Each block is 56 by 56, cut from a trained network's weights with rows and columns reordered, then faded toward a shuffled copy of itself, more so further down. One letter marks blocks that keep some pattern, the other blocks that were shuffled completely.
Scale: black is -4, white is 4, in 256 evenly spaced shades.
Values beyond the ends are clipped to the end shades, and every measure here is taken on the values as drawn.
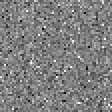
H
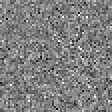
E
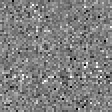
E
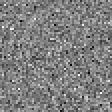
H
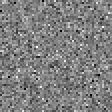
H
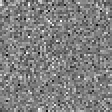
E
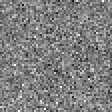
E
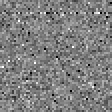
E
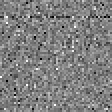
E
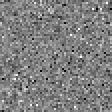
H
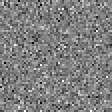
E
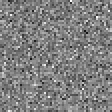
H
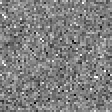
H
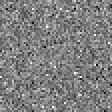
E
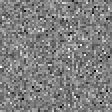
H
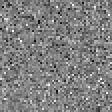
H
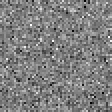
H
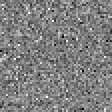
H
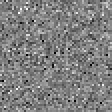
E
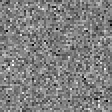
E
